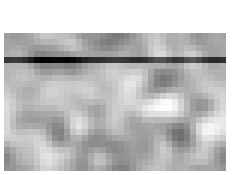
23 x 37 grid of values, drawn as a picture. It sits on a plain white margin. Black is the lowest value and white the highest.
Odd lines: row 5. Average level on the scale: 70%. Histogram: skewed, a long tail of low values.
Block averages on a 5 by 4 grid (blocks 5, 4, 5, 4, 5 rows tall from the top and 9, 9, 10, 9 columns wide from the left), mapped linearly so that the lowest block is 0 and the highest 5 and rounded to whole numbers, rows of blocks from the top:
0 0 1 1
3 3 3 3
4 4 5 4
3 3 2 4
4 2 2 2
